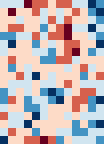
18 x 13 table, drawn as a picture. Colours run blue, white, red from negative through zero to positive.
Ninth with the highest average: top middle. Odd rows or columns: none. Mirror symmetry: none.
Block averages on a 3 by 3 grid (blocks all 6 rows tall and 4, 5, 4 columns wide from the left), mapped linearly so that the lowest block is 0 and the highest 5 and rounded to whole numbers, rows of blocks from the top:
350 | 323 | 220
